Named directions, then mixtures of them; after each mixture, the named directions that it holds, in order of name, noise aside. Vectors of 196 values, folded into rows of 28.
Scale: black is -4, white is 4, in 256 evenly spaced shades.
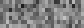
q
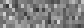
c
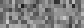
q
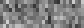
c, q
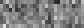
c, q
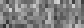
c, q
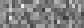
c, q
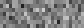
c, q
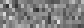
c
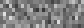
c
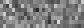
c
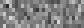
c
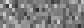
c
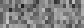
q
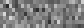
c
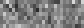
c, q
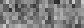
c, q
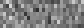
c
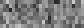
c, q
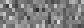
c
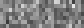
q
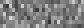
c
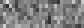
c, q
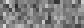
c, q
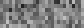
q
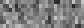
c, q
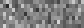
c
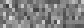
c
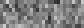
c, q
